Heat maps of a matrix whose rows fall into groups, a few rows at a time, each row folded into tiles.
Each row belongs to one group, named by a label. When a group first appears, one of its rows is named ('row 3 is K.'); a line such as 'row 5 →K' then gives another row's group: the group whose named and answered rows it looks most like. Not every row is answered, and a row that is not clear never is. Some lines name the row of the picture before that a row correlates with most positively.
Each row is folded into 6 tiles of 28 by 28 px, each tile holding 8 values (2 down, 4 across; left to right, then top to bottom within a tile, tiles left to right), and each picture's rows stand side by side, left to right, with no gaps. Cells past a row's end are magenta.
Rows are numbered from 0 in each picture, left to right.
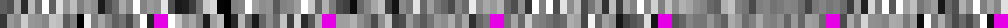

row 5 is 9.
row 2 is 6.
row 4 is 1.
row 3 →9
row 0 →9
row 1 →6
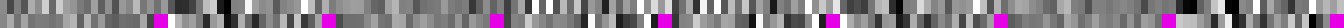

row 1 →6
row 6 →1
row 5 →6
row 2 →1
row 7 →6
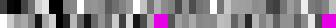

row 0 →6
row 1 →9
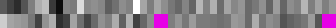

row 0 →6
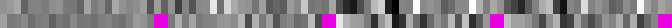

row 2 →6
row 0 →1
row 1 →9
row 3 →6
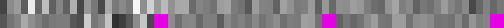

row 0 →9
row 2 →1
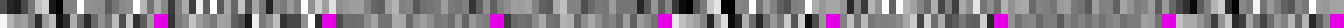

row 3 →1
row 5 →9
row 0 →6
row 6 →1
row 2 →1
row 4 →6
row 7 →6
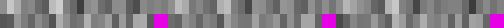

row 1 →1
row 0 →1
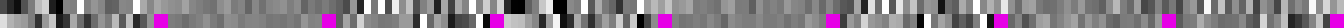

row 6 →1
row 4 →1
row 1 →1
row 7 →9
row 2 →9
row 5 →9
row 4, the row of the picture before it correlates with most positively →1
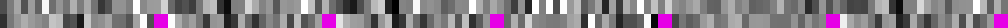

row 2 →6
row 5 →6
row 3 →9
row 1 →6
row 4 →1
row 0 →9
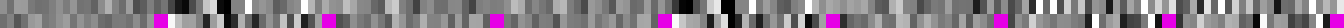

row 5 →1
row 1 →6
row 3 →1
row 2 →1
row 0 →1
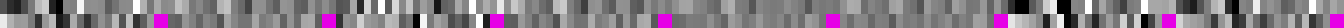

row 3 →1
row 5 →1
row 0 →6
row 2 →9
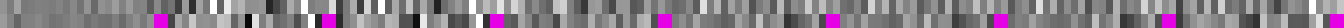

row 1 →9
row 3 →1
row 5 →9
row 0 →1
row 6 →9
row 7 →9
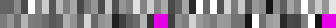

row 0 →9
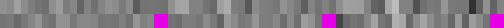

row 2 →1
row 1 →1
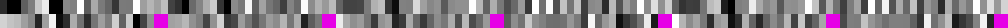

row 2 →6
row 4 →6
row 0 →6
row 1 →6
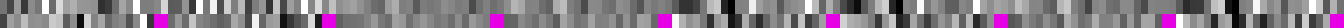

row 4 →6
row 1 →9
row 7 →6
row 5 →6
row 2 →1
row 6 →1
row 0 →9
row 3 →1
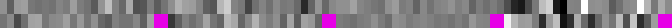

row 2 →1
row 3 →6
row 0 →1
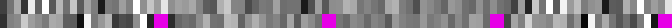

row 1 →1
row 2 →1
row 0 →9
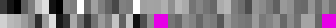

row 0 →6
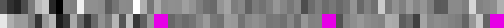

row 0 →6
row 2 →9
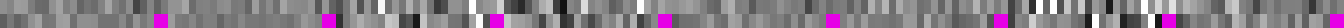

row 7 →1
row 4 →1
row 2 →9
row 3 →6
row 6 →9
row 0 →1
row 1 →1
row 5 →9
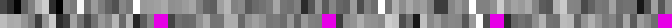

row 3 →1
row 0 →6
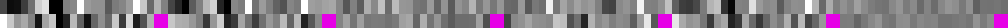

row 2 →9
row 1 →6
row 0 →6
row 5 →1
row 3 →9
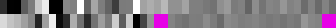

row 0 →6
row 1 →1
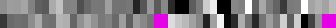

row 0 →1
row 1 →6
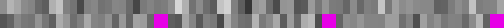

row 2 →9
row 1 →1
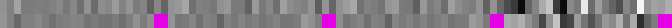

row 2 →1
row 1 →1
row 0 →1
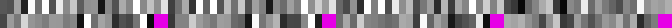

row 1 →9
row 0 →9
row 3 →6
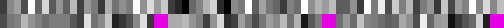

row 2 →9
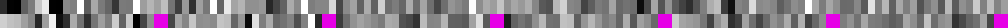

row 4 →6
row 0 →6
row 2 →9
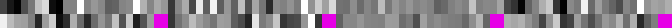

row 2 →9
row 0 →6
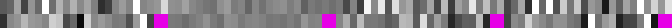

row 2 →9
